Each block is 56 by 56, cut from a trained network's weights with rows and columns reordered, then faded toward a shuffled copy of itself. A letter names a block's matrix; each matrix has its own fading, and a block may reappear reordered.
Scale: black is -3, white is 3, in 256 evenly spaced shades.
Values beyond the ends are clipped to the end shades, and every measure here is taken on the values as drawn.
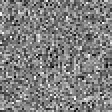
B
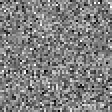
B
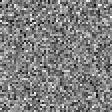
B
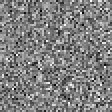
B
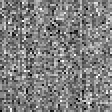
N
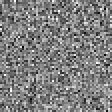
B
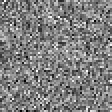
B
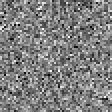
B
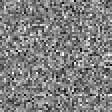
B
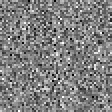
B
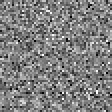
B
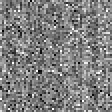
N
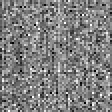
N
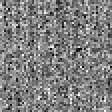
N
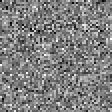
B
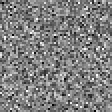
B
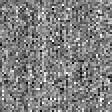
N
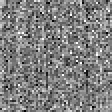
N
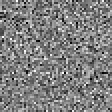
B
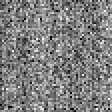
N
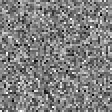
B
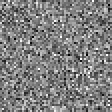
B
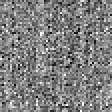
N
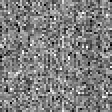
N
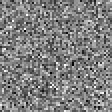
B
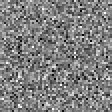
B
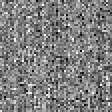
N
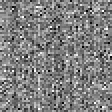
N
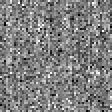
N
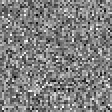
B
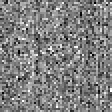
N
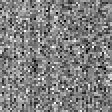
N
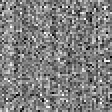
N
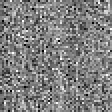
N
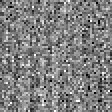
N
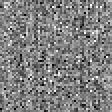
N
